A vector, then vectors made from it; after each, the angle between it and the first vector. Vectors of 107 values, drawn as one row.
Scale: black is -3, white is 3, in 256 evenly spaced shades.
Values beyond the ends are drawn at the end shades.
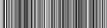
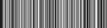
partly opposed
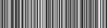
orthogonal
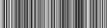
nearly parallel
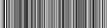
nearly parallel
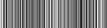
partly aligned
